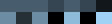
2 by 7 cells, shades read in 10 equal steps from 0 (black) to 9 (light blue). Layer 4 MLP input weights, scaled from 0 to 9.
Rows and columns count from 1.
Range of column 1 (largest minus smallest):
2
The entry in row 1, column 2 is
4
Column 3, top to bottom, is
4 6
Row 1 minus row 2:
-2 2 -2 3 -4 3 -8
